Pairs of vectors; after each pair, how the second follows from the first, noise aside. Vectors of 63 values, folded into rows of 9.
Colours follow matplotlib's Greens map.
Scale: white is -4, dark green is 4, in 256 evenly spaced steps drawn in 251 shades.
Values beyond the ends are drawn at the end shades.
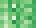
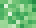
shuffled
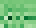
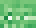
negated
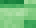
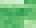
negated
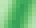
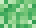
shuffled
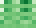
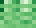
negated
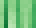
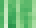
negated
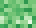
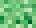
negated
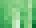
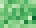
shuffled
